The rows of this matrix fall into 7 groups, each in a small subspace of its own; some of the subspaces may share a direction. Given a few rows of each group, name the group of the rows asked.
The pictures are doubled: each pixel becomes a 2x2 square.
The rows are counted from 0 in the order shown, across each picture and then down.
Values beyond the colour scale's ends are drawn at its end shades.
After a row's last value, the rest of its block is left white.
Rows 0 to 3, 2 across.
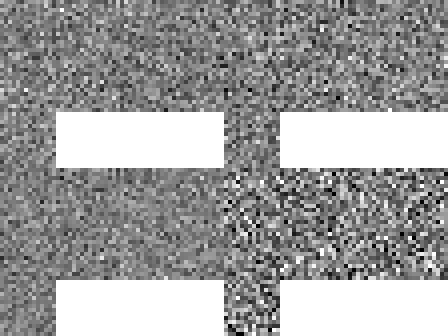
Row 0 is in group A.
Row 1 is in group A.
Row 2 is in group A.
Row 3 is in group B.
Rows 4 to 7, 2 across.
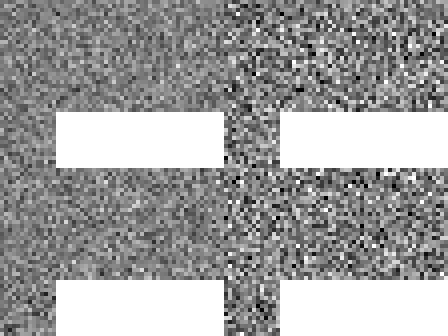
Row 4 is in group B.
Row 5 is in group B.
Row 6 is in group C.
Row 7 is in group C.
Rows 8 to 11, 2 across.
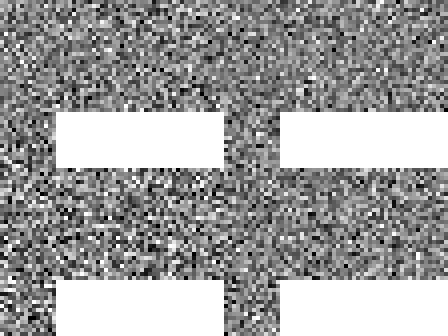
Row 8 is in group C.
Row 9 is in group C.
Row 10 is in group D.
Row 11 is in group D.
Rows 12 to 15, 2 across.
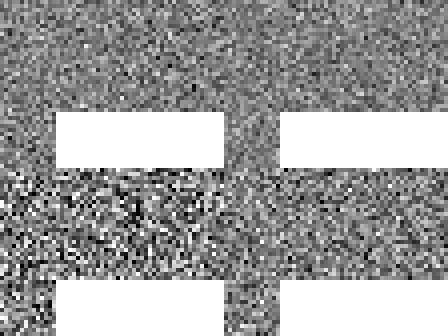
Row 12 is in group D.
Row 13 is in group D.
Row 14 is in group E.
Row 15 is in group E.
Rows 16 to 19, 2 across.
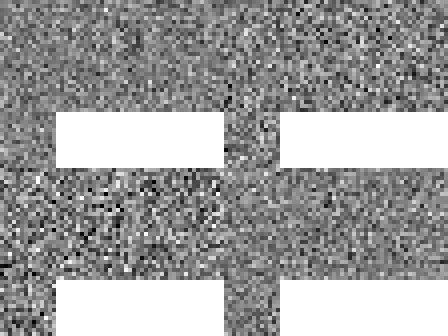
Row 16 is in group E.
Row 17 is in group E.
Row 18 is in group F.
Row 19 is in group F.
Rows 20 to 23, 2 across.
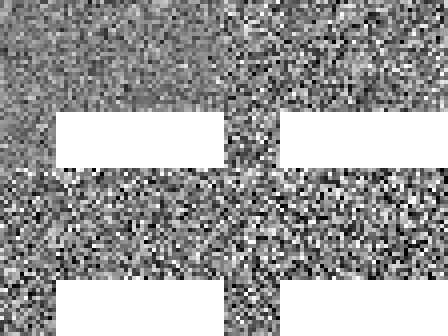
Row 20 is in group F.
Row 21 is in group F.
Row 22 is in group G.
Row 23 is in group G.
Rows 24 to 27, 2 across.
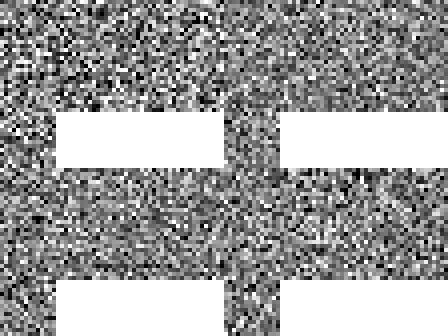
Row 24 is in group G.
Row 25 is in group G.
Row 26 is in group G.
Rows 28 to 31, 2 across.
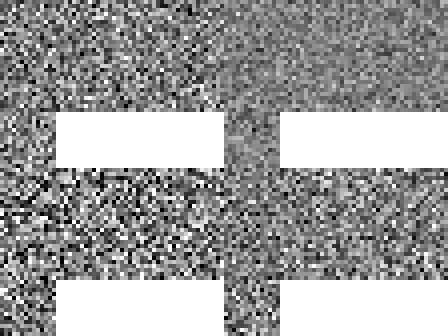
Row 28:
C
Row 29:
G
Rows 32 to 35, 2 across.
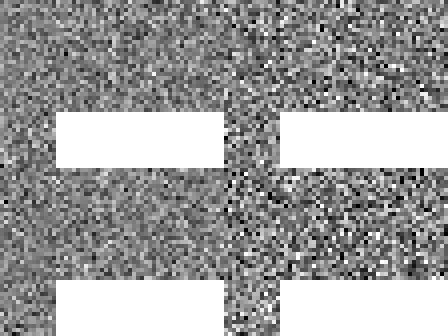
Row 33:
A
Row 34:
E
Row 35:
C
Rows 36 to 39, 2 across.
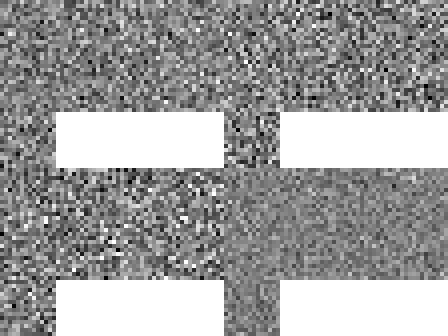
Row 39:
C
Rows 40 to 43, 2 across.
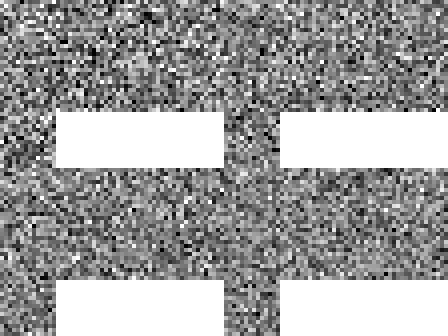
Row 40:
F
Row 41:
G
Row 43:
F
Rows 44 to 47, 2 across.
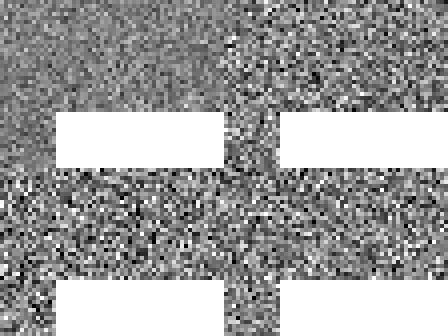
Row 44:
C
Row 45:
D
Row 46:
E
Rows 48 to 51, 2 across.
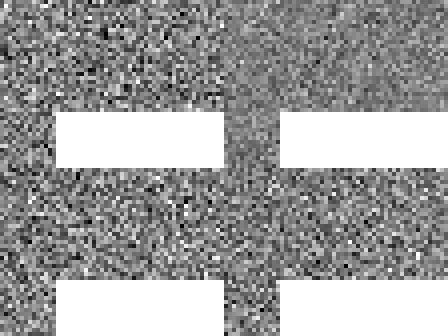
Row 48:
F
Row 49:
F
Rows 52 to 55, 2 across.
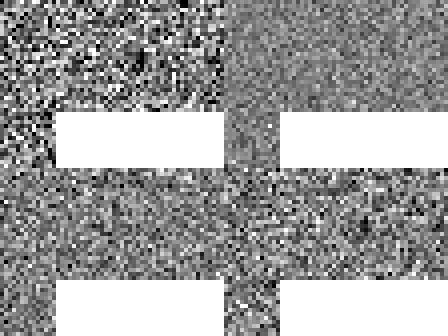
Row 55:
F
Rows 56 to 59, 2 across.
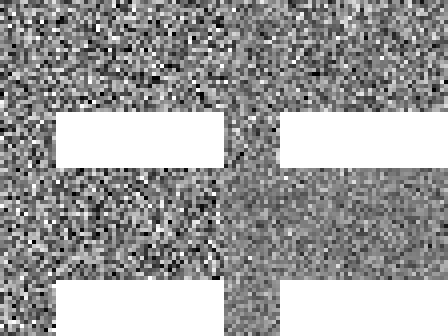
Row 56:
A
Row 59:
A
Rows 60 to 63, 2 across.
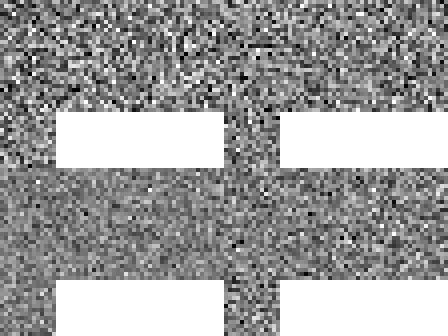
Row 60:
B
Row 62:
A
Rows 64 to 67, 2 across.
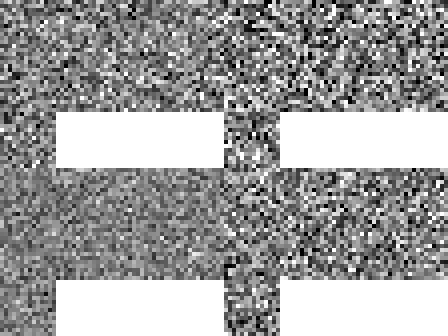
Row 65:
F
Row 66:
G
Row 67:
F
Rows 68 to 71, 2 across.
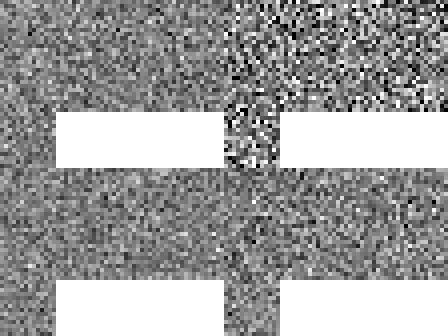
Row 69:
E
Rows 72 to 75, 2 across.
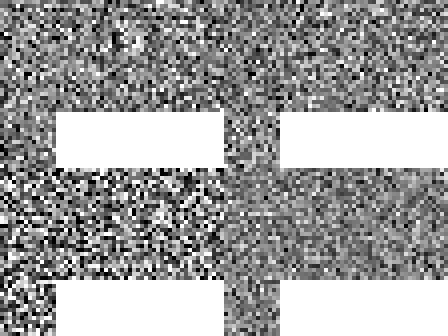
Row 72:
E
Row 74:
G
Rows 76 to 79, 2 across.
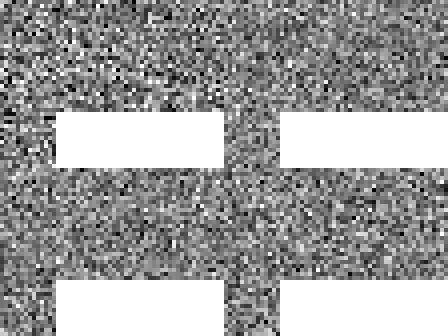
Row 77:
A
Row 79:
A
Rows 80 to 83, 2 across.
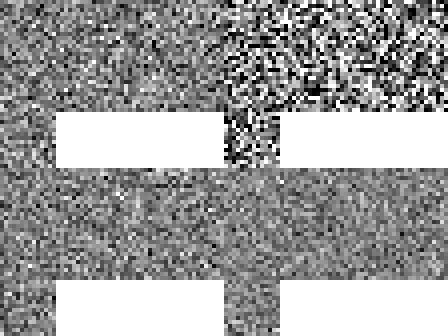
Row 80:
F
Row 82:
E
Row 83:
B
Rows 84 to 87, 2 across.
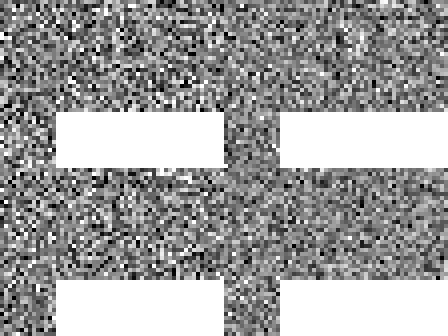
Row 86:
E
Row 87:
G
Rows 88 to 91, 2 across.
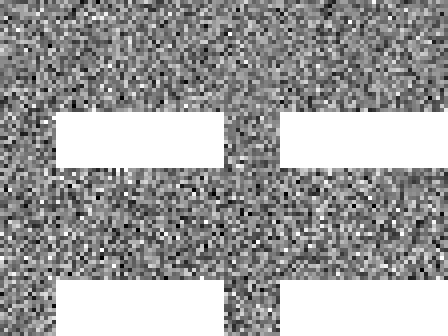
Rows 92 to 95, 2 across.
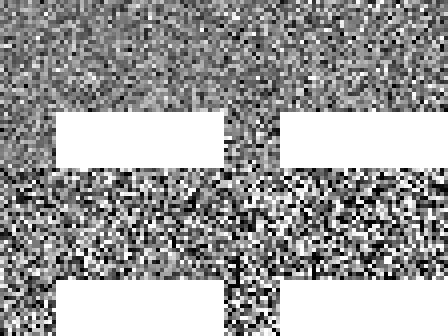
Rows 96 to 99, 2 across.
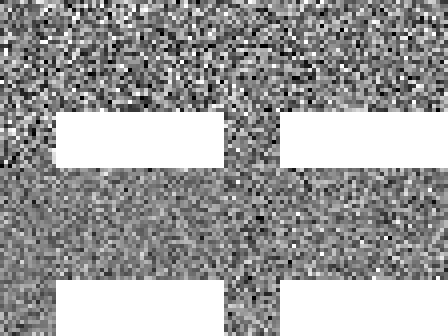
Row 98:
E
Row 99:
G
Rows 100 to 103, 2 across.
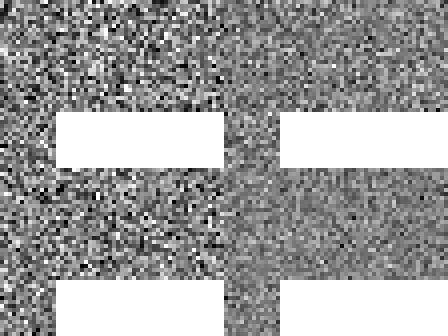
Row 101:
G
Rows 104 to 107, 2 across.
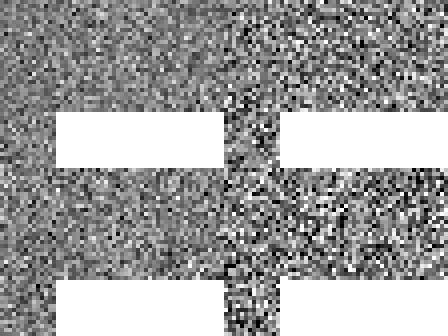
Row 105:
E
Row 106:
C
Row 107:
F
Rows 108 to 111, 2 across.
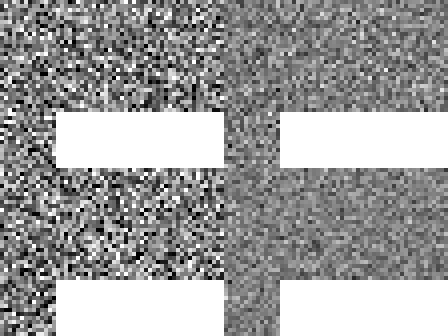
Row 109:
G
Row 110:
C
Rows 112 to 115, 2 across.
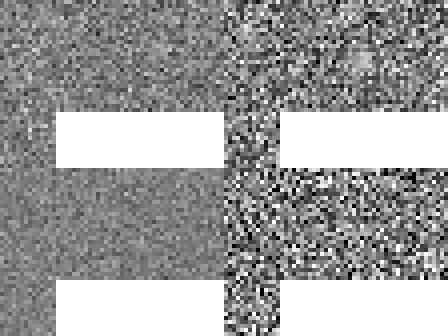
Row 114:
A
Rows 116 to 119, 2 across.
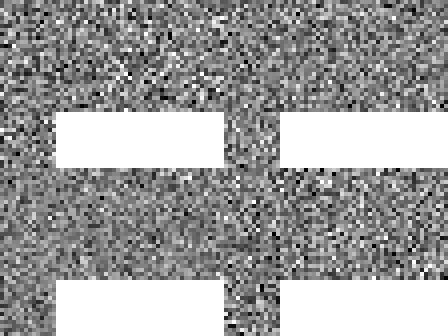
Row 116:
D
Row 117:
C
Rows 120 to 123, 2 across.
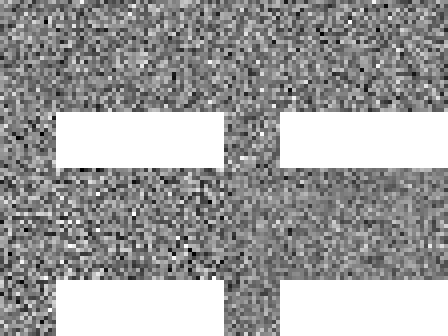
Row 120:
F
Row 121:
E
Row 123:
A
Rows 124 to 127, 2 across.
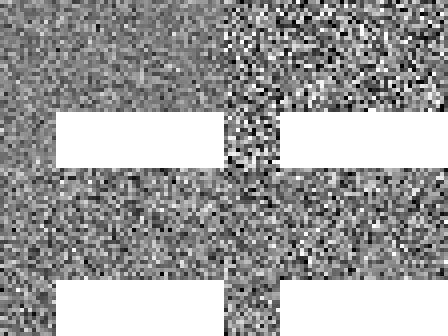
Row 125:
B
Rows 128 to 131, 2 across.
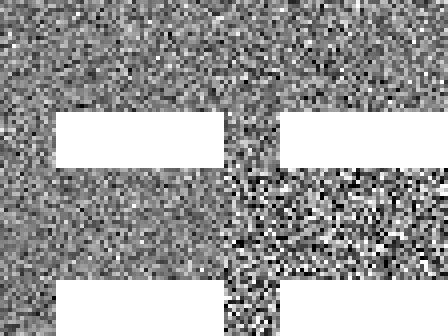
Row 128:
D
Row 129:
D
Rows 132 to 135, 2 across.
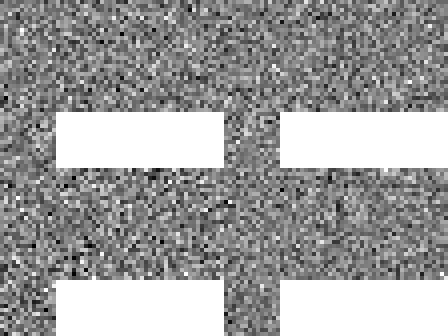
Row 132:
E
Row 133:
C
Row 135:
E
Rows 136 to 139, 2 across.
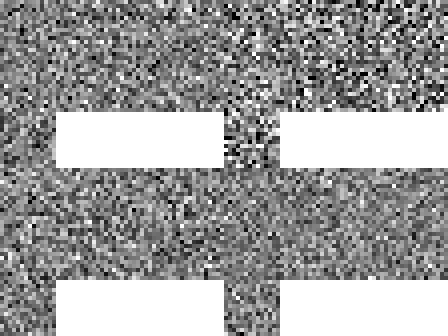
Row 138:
B
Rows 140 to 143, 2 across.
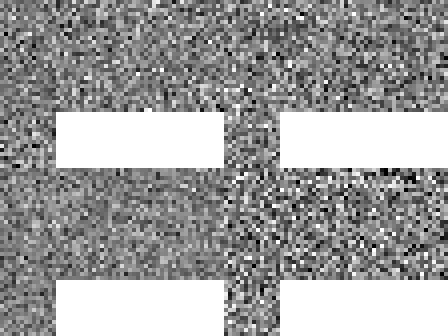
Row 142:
A
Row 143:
E
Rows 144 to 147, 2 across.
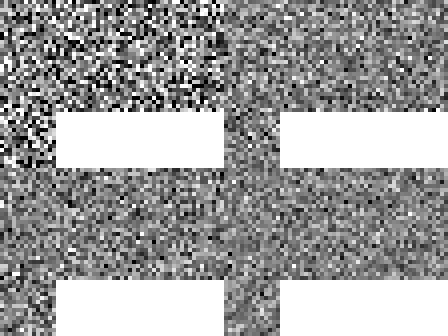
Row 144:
E
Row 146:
E
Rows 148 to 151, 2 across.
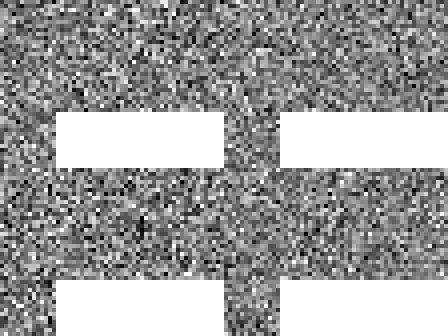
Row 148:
F
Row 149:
G
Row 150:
F
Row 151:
F
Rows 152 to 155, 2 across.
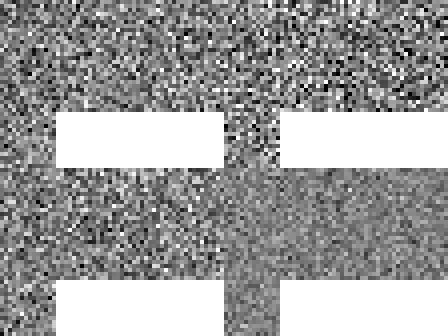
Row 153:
A
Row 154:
D
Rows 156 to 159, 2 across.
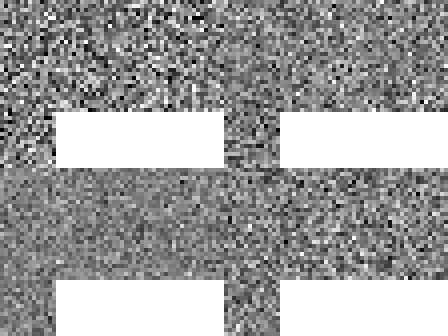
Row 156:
D
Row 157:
C
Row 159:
D
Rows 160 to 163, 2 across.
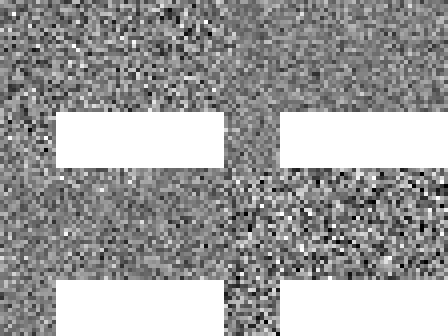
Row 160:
G
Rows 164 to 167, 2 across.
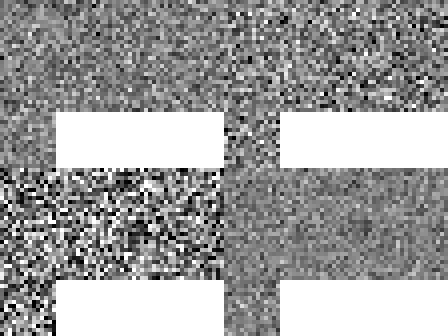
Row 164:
G
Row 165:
D
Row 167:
F
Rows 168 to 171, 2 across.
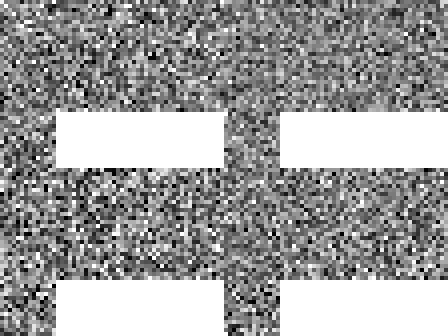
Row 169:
G
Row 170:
F
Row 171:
C
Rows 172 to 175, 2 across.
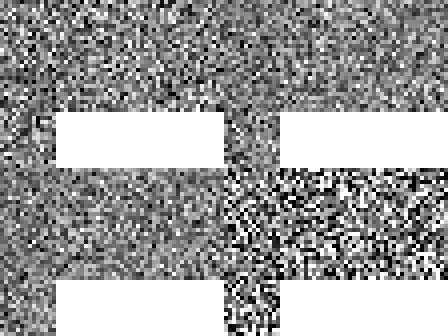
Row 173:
B
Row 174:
B
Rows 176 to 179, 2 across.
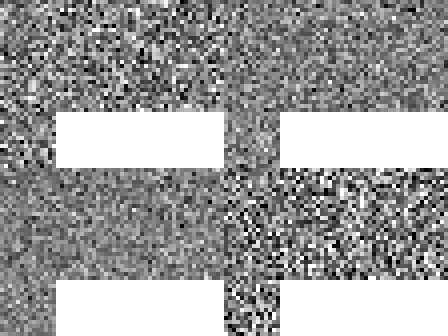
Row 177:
C
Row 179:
E
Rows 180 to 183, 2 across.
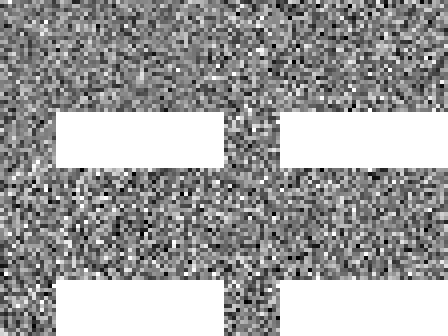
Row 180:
A
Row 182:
F
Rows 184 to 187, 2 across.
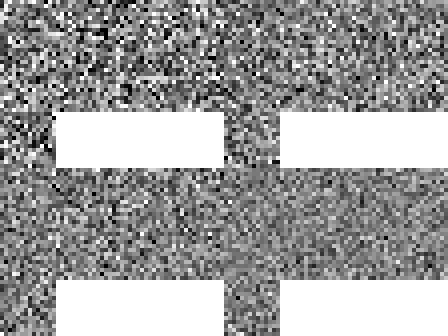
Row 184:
F
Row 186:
E
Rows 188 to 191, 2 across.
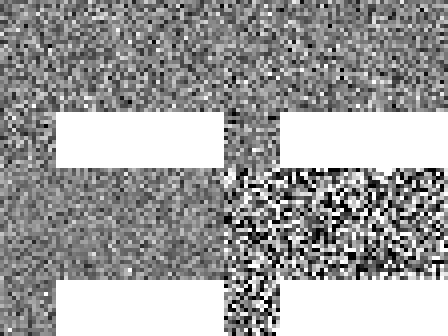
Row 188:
C
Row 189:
D
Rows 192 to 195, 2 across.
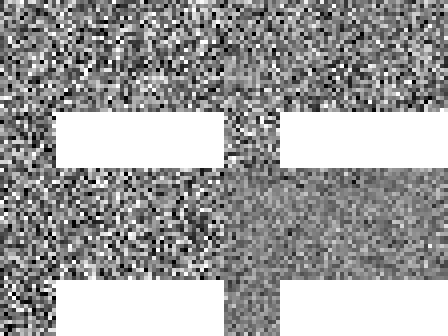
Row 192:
F
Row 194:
C
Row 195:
A
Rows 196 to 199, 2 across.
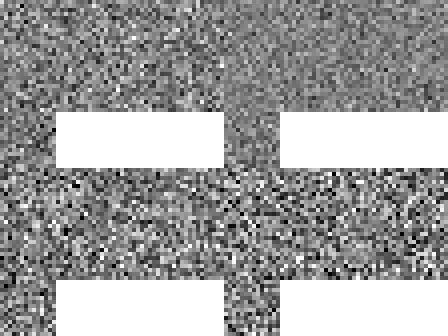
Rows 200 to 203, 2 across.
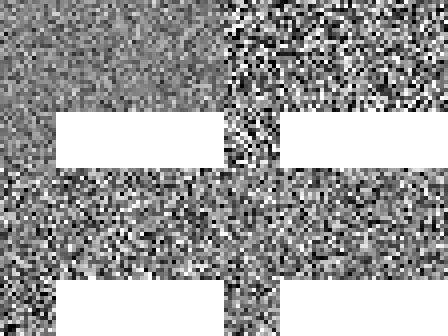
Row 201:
G
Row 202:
C
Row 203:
A
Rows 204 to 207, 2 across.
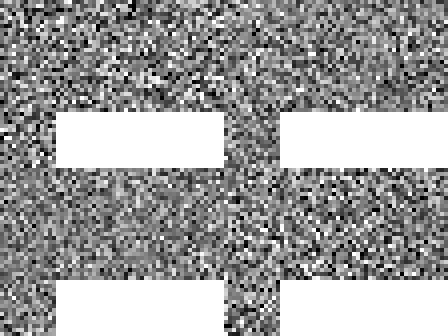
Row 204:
A
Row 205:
B
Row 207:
D
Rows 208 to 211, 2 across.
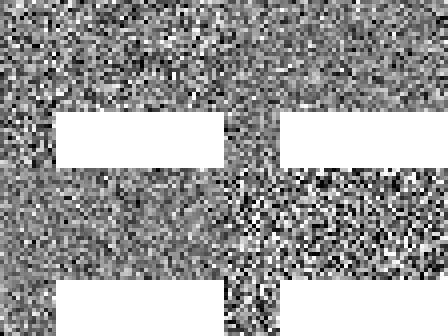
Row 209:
D
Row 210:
E
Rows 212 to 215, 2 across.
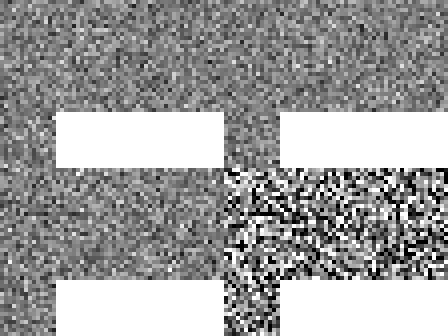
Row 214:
B
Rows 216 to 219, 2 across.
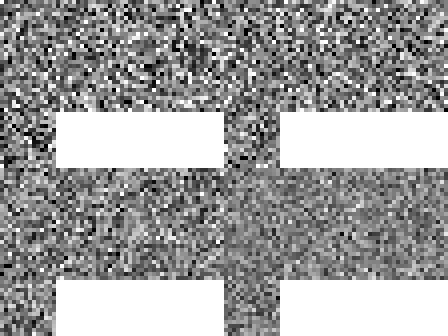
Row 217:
E
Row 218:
F
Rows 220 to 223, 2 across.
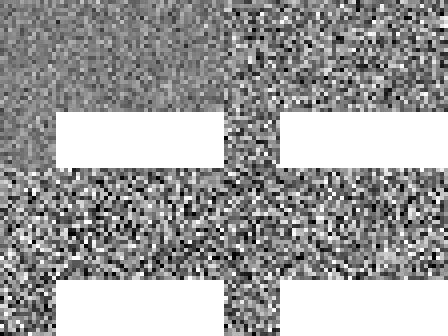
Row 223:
B
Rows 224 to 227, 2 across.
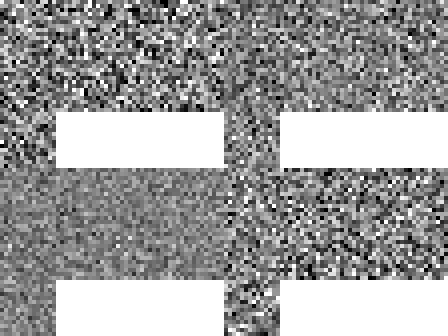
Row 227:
E
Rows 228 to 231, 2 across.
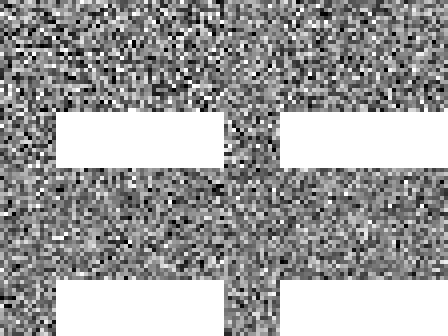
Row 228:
G
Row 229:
B
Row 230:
D
